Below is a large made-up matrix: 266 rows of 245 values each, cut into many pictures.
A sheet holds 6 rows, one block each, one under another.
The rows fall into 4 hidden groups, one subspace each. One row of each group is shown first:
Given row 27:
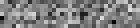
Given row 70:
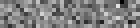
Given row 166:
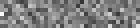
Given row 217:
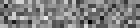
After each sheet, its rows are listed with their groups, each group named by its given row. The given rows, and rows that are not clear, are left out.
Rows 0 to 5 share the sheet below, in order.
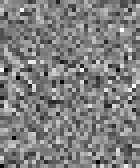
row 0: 166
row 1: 70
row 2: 166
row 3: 70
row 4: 70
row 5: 27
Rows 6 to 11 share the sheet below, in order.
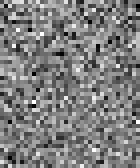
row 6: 217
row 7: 166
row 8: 27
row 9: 70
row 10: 70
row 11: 27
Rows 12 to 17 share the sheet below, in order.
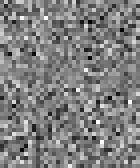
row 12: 217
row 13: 70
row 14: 70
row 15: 166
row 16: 217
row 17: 166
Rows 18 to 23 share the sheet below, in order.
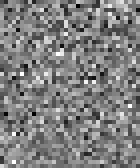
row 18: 166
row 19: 166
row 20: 217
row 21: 166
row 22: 166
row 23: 27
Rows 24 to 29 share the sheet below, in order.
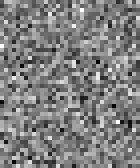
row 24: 27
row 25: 27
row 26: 166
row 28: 27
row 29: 27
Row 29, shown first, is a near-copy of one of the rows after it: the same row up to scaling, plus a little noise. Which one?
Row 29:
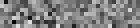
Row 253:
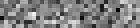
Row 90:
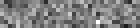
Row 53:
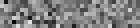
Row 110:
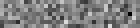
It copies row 53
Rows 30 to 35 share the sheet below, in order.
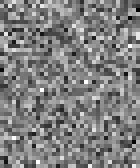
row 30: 217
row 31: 217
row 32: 166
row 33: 166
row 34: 70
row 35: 70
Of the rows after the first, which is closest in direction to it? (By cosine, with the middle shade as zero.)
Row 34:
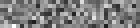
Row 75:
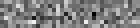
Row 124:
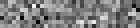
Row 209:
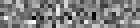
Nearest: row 124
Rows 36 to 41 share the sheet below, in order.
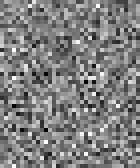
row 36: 166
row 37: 27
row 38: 217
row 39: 217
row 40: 217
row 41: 70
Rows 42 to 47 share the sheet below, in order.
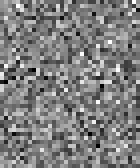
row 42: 70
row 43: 166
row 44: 27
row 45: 166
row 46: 217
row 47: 166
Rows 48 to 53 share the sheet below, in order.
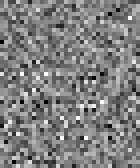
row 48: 166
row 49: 166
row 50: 217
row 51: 217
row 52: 166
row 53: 27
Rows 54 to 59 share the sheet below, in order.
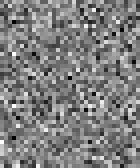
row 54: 217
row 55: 70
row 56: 70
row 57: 217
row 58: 70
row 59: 70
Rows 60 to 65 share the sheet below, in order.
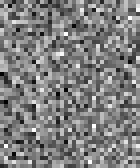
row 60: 217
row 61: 166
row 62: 70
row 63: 70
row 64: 70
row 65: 217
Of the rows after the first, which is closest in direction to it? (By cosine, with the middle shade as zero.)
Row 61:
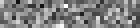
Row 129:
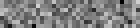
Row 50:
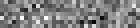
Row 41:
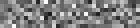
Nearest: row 129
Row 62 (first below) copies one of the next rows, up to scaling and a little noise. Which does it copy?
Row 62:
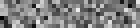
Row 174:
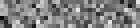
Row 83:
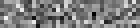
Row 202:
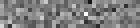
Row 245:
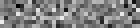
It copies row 174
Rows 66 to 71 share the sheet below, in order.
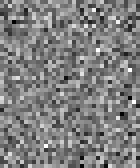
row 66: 217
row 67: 27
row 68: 27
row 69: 27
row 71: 27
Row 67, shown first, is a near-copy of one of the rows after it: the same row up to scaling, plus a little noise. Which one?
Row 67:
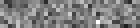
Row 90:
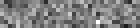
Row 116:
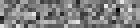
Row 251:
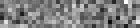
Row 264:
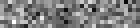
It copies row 90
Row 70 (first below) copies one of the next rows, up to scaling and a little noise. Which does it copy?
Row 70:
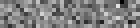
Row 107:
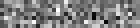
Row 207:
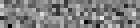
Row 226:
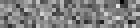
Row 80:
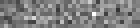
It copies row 226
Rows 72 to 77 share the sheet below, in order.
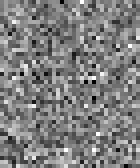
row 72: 27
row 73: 217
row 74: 217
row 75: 70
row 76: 27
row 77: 27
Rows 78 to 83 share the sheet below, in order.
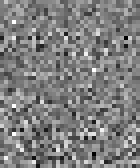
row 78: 27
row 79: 166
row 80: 70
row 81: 27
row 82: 217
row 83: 70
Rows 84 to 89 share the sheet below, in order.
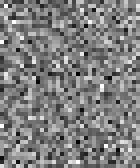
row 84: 217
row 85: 166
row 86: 70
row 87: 166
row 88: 166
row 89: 27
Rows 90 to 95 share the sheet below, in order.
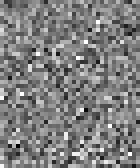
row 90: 27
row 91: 70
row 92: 166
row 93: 166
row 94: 166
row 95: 27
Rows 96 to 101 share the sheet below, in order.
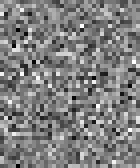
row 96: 166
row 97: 166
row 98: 217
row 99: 27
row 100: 217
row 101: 27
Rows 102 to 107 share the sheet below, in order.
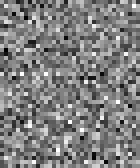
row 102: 217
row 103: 27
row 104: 217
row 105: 70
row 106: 166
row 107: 70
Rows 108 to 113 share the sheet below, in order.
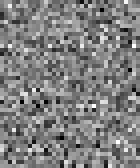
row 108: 27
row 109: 27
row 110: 27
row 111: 217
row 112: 166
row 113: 166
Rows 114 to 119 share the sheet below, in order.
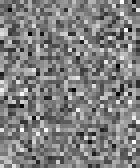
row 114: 70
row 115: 166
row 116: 27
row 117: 166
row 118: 217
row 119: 70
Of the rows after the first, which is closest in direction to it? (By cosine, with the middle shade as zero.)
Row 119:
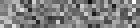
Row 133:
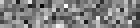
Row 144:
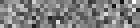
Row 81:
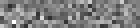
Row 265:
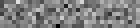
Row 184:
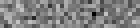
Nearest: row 144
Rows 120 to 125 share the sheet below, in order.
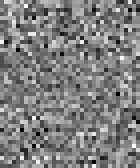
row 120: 27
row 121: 166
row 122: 70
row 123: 27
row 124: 217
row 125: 217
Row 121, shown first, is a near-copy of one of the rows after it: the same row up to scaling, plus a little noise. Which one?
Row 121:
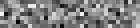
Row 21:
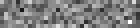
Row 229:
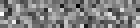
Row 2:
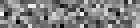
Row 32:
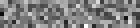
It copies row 2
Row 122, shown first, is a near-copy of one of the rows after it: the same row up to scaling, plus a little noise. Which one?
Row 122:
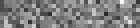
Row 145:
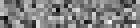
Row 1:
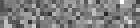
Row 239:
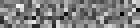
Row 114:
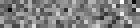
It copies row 1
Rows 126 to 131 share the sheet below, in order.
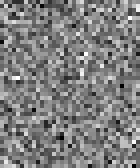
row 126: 217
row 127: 166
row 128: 27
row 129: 70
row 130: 166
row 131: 70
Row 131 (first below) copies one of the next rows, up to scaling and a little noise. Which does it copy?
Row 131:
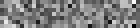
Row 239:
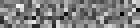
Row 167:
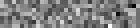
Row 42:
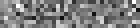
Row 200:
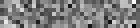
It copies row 200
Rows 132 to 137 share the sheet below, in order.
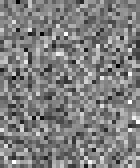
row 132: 166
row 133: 166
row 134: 166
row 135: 166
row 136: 217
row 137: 217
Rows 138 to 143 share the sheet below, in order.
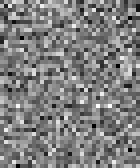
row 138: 217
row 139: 166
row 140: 27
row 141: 27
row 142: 70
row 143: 27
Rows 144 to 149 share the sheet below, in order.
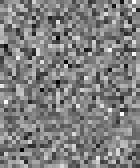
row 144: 70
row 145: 70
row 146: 166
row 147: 70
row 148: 27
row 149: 166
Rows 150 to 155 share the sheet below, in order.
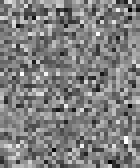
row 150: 27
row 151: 166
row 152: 217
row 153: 166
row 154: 27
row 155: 27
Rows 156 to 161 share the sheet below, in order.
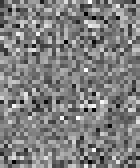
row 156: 70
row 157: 70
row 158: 70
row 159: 217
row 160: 166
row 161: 217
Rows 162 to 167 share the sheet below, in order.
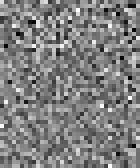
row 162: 70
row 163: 70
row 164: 70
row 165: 70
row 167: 70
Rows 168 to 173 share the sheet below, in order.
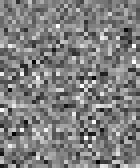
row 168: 166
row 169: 27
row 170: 217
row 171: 27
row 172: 217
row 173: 27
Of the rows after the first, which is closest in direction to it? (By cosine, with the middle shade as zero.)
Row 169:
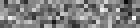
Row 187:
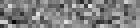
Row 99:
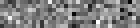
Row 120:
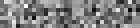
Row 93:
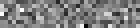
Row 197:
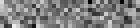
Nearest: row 99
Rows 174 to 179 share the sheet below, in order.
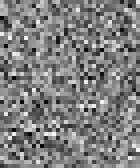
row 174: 70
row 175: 70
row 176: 217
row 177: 217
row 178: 27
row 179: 217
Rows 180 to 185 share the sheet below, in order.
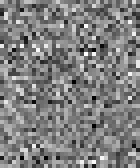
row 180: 166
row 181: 217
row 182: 217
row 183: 70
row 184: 70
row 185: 217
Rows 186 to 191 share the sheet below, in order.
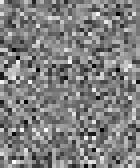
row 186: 70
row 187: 27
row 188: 27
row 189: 70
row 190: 217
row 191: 217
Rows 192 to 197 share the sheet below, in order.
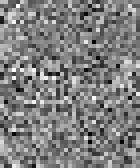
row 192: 27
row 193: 70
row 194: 27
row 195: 70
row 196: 217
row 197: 70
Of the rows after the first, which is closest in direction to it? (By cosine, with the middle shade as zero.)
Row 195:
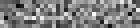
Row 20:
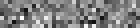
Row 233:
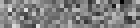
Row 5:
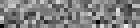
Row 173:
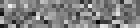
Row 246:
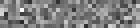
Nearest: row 20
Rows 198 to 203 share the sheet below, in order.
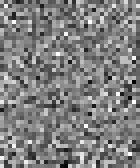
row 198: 217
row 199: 166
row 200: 70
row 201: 27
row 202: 70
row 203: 27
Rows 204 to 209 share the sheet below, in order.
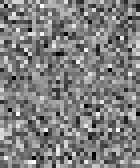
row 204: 217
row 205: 166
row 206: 166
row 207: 70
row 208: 70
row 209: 70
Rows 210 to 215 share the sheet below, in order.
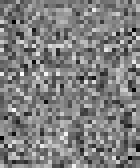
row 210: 27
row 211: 70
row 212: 217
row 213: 70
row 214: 27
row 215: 217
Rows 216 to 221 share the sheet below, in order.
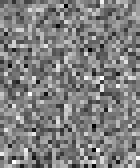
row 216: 166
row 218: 70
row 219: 166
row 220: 70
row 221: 217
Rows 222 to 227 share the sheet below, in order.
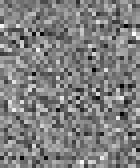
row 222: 27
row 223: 217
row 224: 70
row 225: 70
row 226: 70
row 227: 217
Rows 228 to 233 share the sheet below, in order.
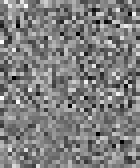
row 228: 27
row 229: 166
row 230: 217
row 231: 166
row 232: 27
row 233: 70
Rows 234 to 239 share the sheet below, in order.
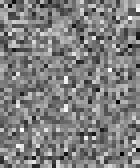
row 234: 217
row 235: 217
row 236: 166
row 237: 166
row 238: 217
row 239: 70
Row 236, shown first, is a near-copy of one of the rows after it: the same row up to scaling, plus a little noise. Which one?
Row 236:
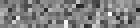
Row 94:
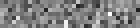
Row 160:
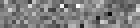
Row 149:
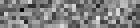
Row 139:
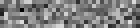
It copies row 94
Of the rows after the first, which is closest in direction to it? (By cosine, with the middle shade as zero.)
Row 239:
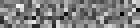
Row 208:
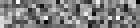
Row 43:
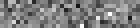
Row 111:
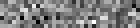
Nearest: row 111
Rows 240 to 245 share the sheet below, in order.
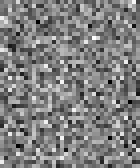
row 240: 70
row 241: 27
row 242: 166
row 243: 217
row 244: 166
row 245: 70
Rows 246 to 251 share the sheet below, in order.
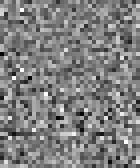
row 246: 166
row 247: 27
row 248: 27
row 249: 166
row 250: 27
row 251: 27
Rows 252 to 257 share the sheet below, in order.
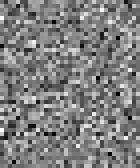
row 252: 27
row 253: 27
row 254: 27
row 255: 27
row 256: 27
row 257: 166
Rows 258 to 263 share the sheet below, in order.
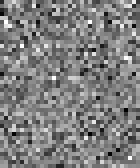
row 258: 70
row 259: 217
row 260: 27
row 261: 27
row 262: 217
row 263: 166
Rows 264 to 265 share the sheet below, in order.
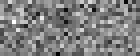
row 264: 27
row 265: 166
